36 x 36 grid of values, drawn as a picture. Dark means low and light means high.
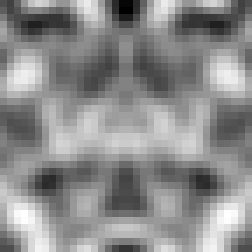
The left and right halves mirror each other. The values follow a bell shape. The field is mottled with small blotches. The ninth with the lowest average is the top middle. No lone cell stands out from its neighbours.
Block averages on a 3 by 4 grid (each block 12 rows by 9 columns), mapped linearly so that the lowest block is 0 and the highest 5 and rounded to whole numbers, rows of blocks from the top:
2002
3553
5225
